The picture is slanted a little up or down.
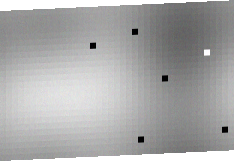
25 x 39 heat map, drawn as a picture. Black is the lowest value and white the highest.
Ninth with the highest average: middle left. Lone odd cells: 6, 1 higher and 5 lower than their neighbours. Stripes: none.
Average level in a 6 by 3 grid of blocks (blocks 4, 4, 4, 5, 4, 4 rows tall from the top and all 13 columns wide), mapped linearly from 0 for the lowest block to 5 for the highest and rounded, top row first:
220 | 220 | 431 | 542 | 442 | 321
